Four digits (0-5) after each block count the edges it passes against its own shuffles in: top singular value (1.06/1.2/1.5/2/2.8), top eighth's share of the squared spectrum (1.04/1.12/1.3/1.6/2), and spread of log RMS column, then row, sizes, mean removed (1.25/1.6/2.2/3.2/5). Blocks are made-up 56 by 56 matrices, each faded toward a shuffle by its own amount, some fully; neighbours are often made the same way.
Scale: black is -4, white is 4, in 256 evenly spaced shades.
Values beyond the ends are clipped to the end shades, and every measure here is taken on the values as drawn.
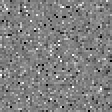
0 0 0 0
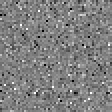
1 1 0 1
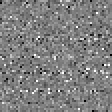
1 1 0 2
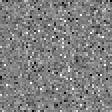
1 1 1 0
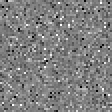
0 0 0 0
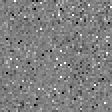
0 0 0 0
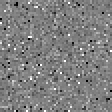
0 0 0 0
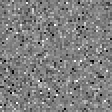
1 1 0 0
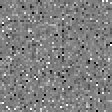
1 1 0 0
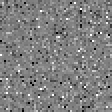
1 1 0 0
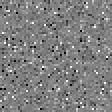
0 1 0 0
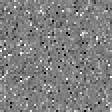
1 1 0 0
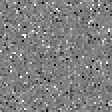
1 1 0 0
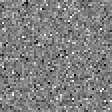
0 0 0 0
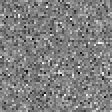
0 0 0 0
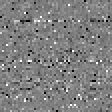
3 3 0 2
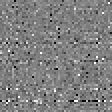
4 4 1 2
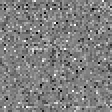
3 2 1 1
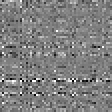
4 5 2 3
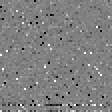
3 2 0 1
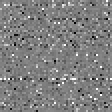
3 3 0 2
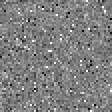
2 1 0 0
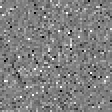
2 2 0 1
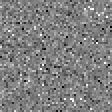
2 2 0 0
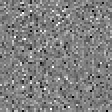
3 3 2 1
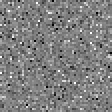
2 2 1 0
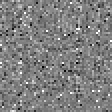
2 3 2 0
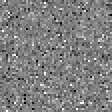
1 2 0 0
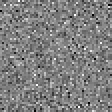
3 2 0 0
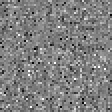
1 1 0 0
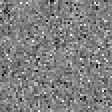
2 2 0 0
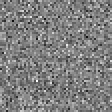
3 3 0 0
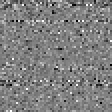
2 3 0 3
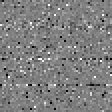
2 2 0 2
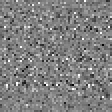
1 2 0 2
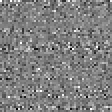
1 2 0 3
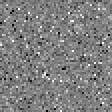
0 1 0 0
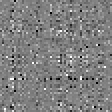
4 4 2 2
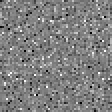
1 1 0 0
